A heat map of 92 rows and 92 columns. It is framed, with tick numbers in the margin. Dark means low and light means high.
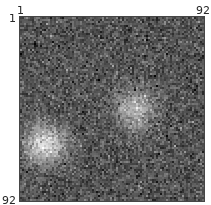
No row or column stands out. The halves do not mirror each other. Two bumps rise from the field.
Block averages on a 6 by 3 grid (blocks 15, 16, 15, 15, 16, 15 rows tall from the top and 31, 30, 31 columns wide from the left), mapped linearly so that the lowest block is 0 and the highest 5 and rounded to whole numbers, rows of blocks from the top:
000 | 000 | 021 | 321 | 500 | 000
